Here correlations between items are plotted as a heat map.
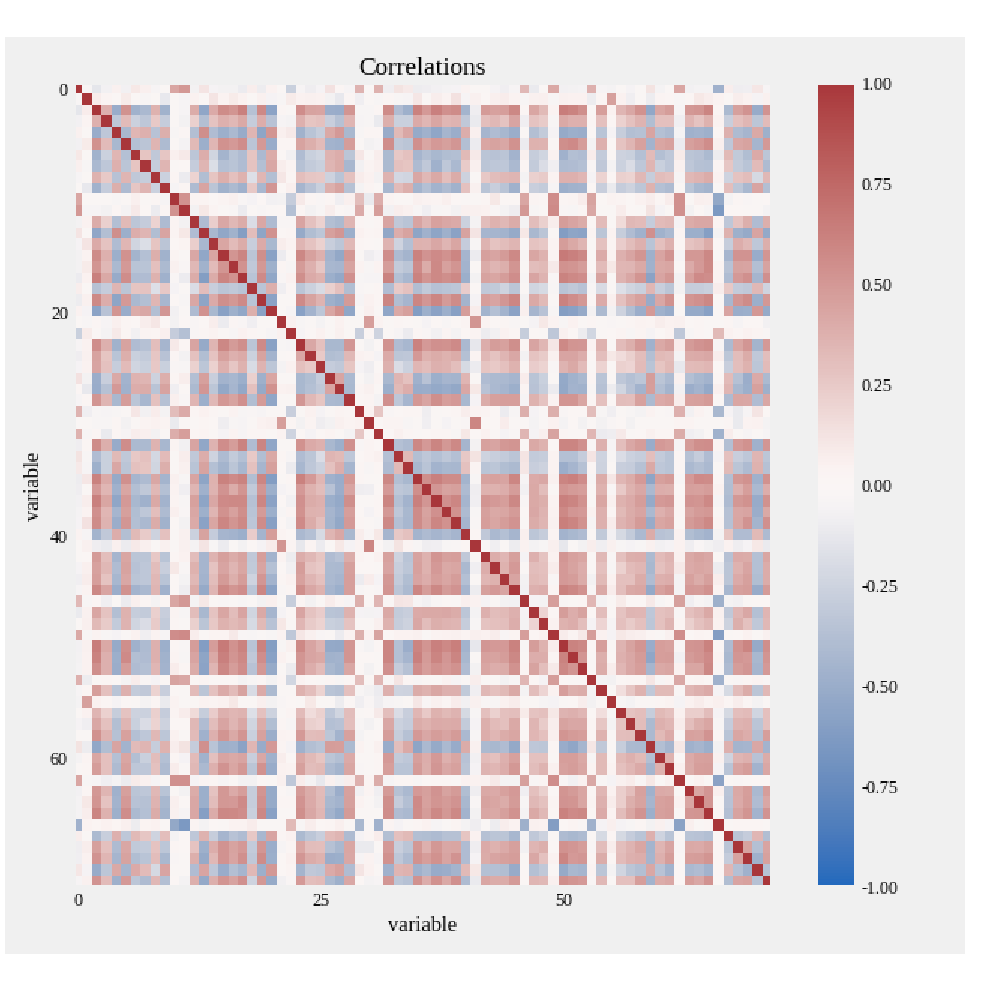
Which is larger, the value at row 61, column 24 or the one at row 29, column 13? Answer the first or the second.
the first
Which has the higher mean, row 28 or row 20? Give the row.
28
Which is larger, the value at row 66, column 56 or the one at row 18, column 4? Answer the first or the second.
the second
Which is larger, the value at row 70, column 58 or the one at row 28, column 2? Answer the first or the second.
the second
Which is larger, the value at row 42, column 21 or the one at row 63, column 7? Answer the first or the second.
the first
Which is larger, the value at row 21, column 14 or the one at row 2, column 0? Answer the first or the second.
the first
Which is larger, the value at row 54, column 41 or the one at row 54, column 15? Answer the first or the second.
the second
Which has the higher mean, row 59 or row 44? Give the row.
44
